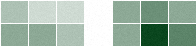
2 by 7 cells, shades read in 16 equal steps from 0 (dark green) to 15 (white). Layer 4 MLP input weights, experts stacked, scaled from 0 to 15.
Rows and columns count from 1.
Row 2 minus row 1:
-2 -4 -2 0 0 -6 -3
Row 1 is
10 12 12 15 8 6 8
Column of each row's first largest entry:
4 4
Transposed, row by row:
10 8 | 12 8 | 12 10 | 15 15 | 8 8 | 6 0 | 8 5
